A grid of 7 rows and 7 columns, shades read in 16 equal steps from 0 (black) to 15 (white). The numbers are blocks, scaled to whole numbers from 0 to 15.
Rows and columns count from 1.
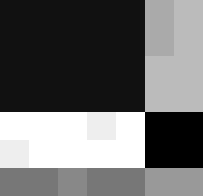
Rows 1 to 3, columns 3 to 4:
1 1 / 1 1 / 1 1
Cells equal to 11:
6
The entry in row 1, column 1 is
1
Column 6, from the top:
10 10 11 11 0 0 9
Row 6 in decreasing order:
15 15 15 15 14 0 0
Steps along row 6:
up same same same down same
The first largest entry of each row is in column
7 7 6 6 1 2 6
